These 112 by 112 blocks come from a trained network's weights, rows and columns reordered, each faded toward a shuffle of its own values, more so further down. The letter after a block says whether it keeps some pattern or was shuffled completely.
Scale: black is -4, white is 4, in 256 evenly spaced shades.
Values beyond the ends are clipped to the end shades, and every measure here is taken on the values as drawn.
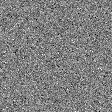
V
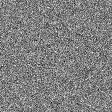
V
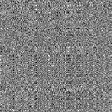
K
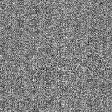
K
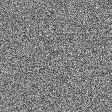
V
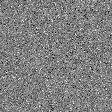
V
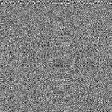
K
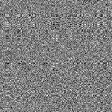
K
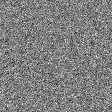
V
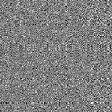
K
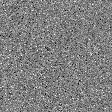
V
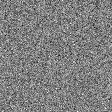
V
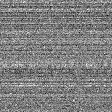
K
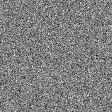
V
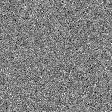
V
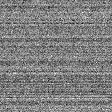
K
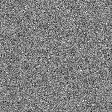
V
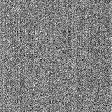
K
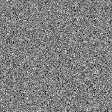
K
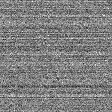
K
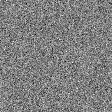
V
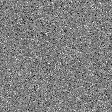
V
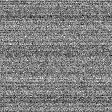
K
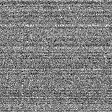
K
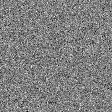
V
